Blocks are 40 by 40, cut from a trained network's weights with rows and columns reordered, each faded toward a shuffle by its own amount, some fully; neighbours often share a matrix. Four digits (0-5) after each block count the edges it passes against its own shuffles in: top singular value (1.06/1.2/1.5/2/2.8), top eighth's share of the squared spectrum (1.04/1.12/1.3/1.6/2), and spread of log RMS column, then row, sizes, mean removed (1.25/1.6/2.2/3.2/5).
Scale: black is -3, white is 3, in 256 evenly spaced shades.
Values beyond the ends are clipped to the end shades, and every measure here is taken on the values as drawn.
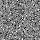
0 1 0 0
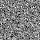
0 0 0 0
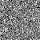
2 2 0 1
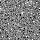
0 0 0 0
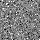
0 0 0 0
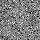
0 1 0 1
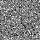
0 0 0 0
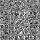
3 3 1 2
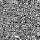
3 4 1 2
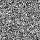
0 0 0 0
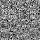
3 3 0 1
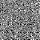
2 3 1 2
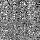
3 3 0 2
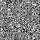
1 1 0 2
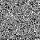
1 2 0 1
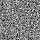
0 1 0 0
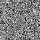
1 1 0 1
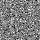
0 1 0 1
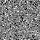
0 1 0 1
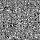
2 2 0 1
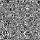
3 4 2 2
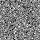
0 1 0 0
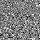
2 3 0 1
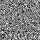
2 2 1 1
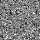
0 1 0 0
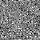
2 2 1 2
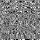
2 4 1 3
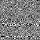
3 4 1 2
